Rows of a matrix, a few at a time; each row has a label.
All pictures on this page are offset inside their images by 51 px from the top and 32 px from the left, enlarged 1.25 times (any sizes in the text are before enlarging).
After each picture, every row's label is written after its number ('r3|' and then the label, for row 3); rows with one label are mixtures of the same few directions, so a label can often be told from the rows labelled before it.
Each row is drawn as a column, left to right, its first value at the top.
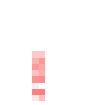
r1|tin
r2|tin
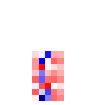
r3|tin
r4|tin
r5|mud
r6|tin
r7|tin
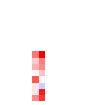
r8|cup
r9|mud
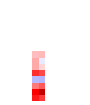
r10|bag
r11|bag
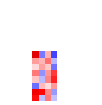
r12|mud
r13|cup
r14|tin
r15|mud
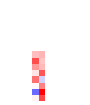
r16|bag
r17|bag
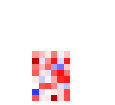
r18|bag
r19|tin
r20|mud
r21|tin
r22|mud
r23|tin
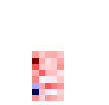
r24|bag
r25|cup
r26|tin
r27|tin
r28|mud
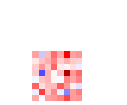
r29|tin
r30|cup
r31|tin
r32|mud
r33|tin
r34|cup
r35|mud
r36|mud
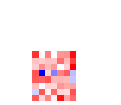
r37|cup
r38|cup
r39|cup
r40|cup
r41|tin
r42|cup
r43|mud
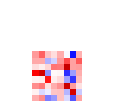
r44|cup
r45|cup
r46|bag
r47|tin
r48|mud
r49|mud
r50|cup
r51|bag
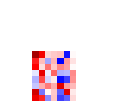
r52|mud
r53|cup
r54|tin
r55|cup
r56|tin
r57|cup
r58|mud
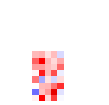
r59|bag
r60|bag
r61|cup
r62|bag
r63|mud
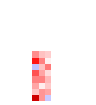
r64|tin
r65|tin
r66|tin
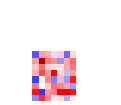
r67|cup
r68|bag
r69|tin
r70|cup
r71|bag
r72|cup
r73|tin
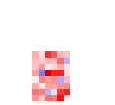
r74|bag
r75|cup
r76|cup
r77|cup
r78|bag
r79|bag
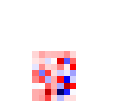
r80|mud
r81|cup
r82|bag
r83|bag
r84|bag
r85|tin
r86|mud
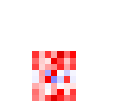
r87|mud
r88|mud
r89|cup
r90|bag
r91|mud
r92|cup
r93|mud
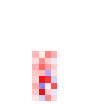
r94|tin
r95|tin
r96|cup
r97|tin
